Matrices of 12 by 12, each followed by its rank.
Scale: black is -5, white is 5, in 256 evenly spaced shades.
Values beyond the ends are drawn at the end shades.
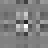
one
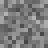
full rank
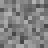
full rank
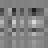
one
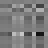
one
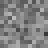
full rank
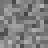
full rank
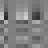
one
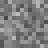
full rank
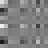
one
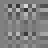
one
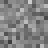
full rank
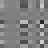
one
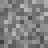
full rank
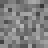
full rank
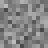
full rank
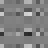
one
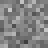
full rank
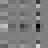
one
